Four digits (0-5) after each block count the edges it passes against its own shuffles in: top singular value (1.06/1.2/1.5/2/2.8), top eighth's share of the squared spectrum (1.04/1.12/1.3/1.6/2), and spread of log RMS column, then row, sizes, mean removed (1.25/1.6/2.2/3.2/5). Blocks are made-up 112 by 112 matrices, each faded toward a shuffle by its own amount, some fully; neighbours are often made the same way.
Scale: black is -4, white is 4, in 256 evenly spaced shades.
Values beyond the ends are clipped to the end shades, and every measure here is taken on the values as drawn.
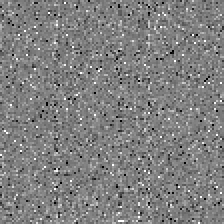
3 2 1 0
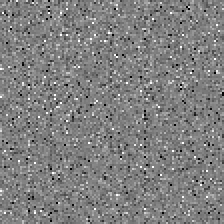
2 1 1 0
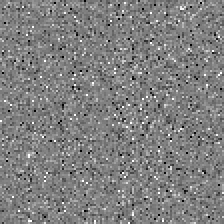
3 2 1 0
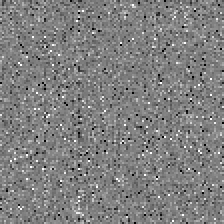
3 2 1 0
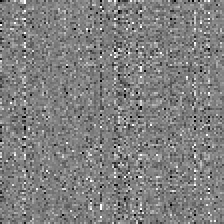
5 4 3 2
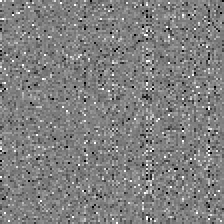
4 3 2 0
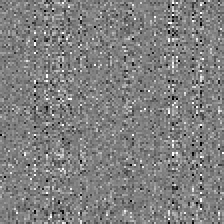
4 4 3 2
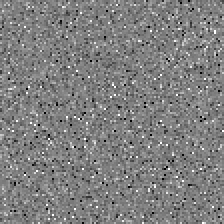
1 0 0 0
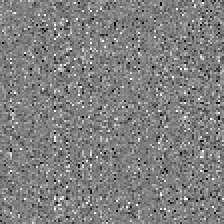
4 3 3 1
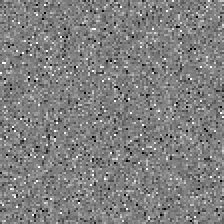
2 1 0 0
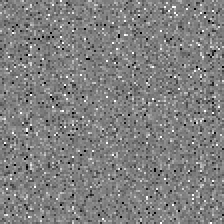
3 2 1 0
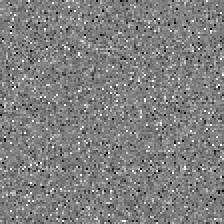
0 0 0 1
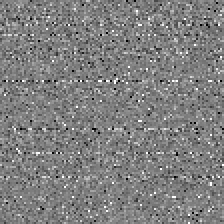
2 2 0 3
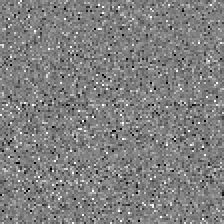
1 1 0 1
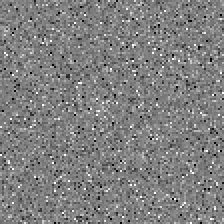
0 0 0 0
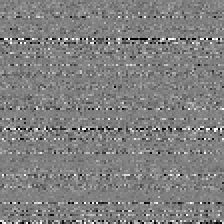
3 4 0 4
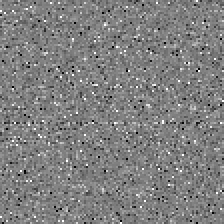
1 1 0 1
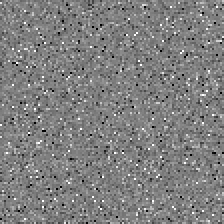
0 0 0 0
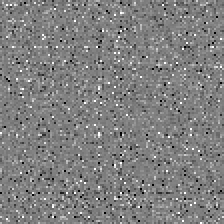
3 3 1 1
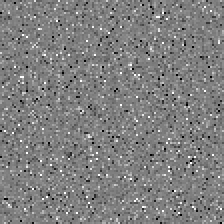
0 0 0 0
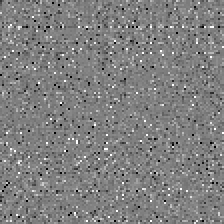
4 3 1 2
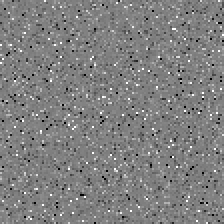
0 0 0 0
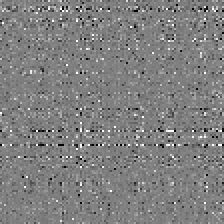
5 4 3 3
